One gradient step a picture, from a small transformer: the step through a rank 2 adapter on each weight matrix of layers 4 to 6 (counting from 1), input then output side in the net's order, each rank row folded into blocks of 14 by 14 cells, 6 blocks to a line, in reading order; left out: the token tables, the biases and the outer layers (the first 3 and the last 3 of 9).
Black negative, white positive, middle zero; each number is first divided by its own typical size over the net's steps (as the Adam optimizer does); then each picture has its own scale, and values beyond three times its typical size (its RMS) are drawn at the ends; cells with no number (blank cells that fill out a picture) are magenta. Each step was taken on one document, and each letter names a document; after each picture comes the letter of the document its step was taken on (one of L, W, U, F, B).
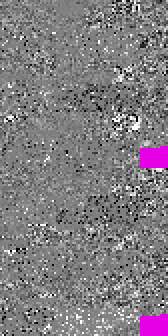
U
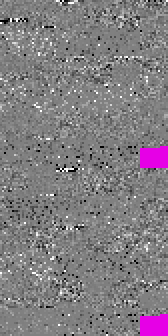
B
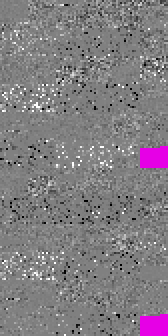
B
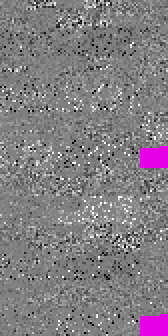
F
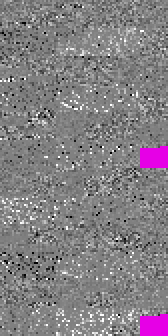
B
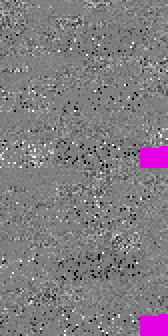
F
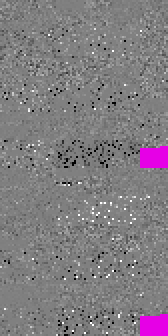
F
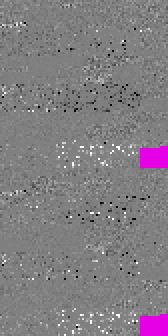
B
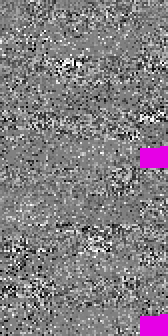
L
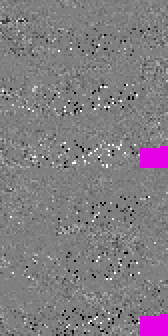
F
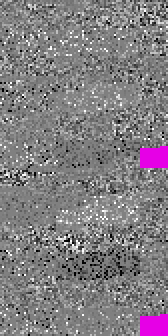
U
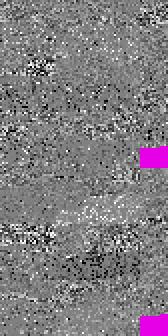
U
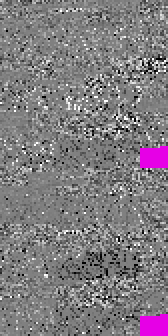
U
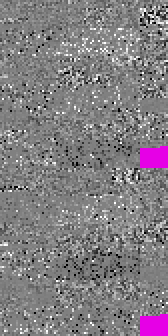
U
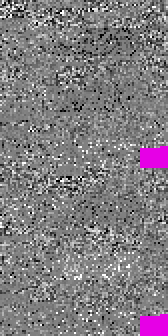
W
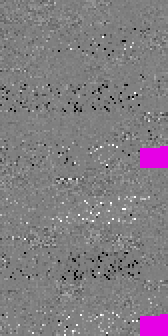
F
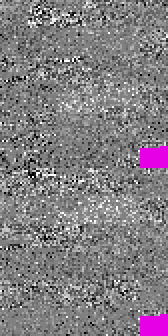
W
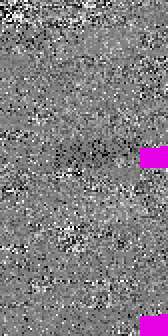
W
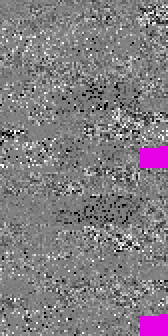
U
